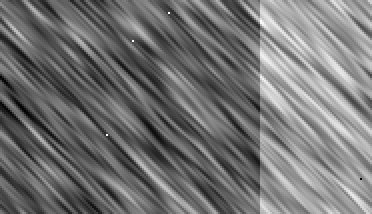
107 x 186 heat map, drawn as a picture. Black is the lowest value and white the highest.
Lone odd cells: 4, 3 higher and 1 lower than their neighbours. Grain: diagonal, down to the right. Seam: vertical, 70% of the way across, the right part higher. Ninth with the highest average: top right.
